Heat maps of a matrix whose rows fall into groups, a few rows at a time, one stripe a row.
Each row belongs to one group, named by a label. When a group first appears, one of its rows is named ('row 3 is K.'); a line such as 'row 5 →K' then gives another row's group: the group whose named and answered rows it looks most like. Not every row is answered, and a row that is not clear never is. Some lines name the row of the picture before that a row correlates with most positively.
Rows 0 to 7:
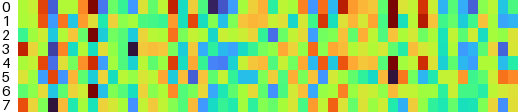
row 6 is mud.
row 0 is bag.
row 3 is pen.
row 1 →bag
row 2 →mud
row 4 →bag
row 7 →pen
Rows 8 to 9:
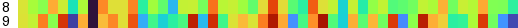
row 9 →bag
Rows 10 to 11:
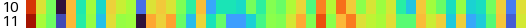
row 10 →pen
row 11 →pen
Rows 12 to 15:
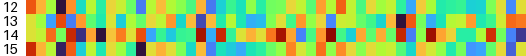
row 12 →pen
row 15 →pen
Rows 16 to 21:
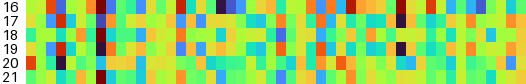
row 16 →bag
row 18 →mud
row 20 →pen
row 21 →mud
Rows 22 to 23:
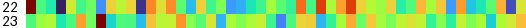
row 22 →pen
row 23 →mud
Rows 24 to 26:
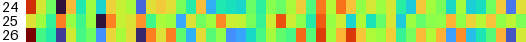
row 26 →pen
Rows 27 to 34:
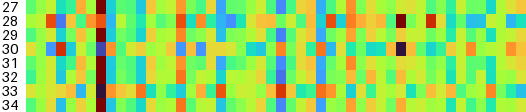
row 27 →mud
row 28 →bag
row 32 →mud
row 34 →mud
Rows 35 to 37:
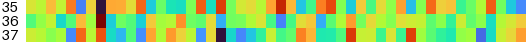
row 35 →bag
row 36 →mud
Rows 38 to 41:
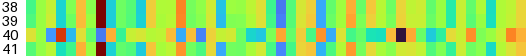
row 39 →mud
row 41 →mud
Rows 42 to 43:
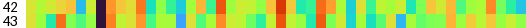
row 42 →bag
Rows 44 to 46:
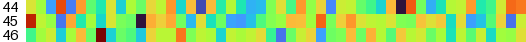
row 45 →pen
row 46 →mud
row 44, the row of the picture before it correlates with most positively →43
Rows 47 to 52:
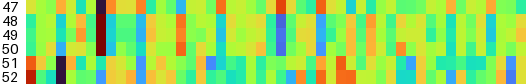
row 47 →bag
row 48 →mud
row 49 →mud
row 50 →mud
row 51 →pen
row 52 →pen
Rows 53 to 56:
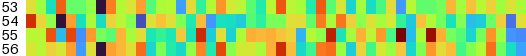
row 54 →pen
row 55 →bag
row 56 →bag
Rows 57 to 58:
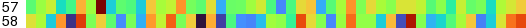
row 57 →mud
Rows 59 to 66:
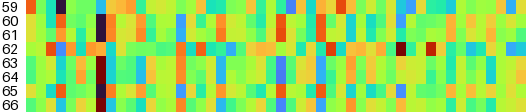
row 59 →pen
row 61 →bag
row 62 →bag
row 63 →mud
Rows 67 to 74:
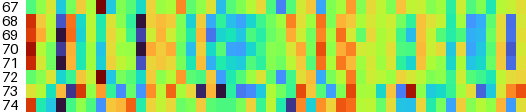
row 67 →mud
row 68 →pen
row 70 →pen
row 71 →pen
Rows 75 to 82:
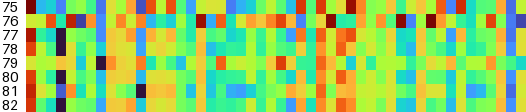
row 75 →pen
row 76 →bag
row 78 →pen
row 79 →bag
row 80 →pen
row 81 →pen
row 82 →pen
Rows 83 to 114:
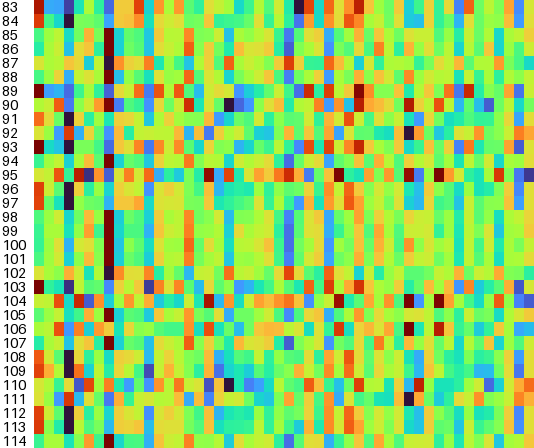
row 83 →pen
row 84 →pen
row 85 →mud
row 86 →mud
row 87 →bag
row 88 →mud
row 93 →pen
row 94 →mud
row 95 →bag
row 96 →pen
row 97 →pen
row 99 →mud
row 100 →mud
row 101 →mud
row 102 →bag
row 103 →pen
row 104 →bag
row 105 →mud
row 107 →mud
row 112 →pen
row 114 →mud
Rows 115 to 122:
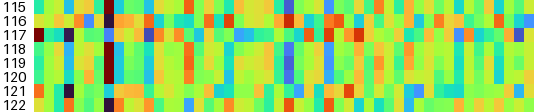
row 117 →pen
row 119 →mud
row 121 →pen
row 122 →bag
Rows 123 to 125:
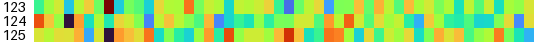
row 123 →mud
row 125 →bag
